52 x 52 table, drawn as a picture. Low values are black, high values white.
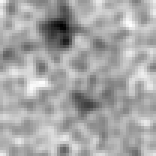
The halves do not mirror each other. The field is mottled with small blotches. Two dips sink into the field. The values are skewed, with a long tail toward low values. The ninth with the lowest average is the top middle. There are no lone odd cells.
